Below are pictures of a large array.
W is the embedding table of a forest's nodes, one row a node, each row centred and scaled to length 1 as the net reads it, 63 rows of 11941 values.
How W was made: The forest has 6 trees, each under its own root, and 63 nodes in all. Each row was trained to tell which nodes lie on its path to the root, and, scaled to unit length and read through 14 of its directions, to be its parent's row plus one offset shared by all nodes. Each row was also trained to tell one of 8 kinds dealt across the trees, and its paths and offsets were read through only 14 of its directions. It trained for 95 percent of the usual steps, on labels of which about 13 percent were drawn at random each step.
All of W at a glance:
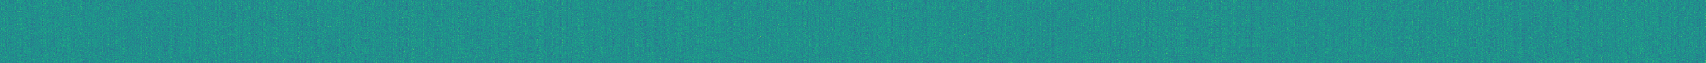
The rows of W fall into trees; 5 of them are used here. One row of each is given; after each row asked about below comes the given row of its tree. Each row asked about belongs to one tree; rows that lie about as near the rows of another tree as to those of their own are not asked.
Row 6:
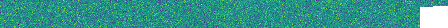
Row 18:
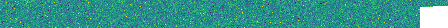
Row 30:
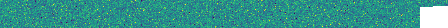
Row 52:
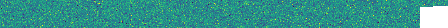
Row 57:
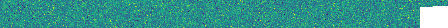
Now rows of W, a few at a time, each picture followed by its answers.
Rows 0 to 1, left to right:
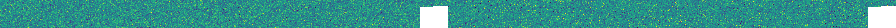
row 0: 18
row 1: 18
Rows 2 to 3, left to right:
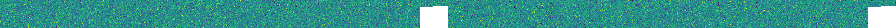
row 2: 30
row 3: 30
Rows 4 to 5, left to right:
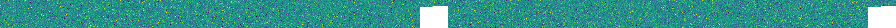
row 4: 30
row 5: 18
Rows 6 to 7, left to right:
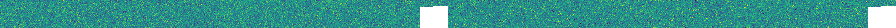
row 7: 30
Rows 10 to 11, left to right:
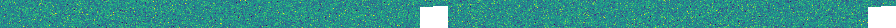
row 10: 52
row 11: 18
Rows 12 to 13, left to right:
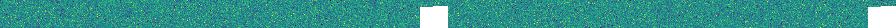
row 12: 52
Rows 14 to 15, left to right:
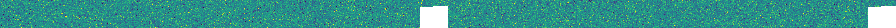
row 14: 57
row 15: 18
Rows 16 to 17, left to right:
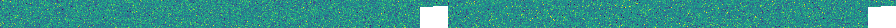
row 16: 52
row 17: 18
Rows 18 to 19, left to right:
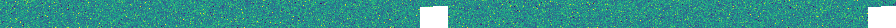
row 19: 30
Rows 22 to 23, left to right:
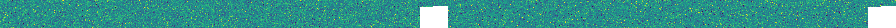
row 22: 18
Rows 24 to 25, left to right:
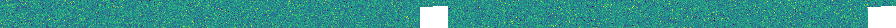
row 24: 30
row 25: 30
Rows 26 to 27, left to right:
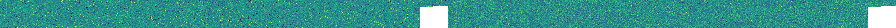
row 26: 18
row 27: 52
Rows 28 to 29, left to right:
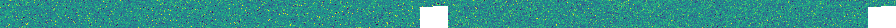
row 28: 30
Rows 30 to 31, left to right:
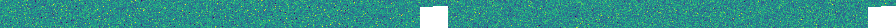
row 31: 52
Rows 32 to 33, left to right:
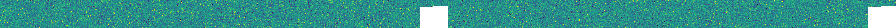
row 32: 30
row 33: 6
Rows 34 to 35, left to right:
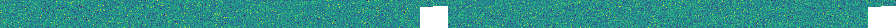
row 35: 57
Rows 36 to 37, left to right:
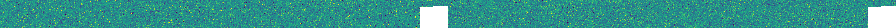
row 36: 30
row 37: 52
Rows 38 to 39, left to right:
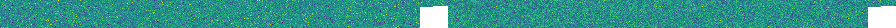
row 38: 57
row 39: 30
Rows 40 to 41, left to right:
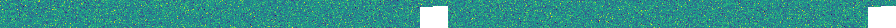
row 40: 30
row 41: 18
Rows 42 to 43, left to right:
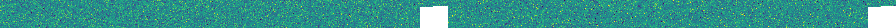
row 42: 30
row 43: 30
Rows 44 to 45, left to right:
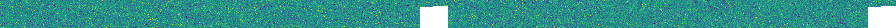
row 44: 6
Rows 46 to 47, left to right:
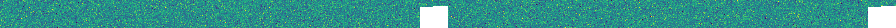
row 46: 6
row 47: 52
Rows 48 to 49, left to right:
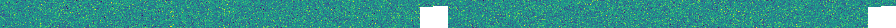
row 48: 57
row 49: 57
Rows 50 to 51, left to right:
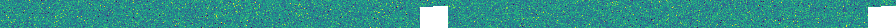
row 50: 6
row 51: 57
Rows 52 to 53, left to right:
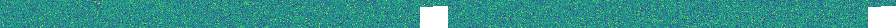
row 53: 52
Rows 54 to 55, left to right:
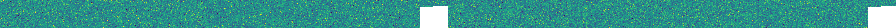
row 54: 18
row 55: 30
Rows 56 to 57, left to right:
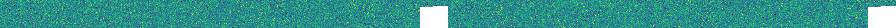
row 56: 18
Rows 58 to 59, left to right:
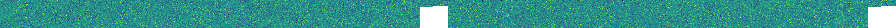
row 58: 18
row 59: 6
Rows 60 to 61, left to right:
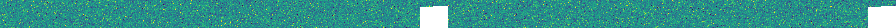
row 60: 18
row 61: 18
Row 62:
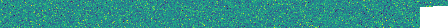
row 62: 18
